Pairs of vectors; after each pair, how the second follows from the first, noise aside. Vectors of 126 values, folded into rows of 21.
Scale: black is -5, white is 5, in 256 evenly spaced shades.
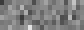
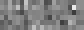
shuffled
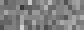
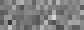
shuffled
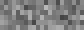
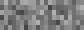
reversed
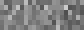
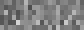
reversed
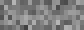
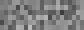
shuffled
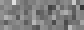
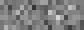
shuffled
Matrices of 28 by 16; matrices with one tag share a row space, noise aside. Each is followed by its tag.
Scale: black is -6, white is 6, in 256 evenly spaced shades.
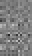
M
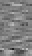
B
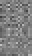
M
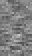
B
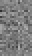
M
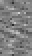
B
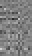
M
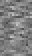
B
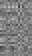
M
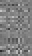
M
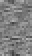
B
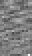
B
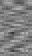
B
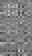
M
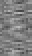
B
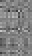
M
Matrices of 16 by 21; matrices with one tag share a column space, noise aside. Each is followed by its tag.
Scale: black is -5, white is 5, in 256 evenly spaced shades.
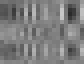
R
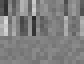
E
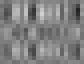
R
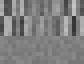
E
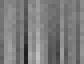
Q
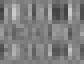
R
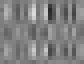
R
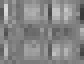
R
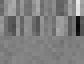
E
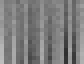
Q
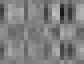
R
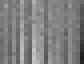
Q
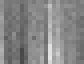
Q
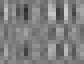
R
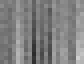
Q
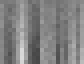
Q
